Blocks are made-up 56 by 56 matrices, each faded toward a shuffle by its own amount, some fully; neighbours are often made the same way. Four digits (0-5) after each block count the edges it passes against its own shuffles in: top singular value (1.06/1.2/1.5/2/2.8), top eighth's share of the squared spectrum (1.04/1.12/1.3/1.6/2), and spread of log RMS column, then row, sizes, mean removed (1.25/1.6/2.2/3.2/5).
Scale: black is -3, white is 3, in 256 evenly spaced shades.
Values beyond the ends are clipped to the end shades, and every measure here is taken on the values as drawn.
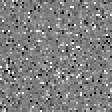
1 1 0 0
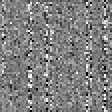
2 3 4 0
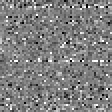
3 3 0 3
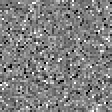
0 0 0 0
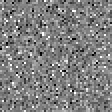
0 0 0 0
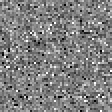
1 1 0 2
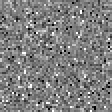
0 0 0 0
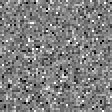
0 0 0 0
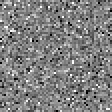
0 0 0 0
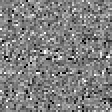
0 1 0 2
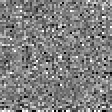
4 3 1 2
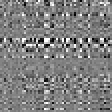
5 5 3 4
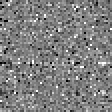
3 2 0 1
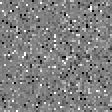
2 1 0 0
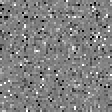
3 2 0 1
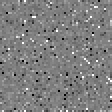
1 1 0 0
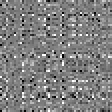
4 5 3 3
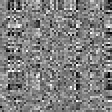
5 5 3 3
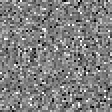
3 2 1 1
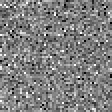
2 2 1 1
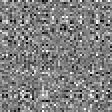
4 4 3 2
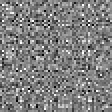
4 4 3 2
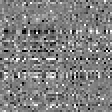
4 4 2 3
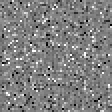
1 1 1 0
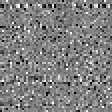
4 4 1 2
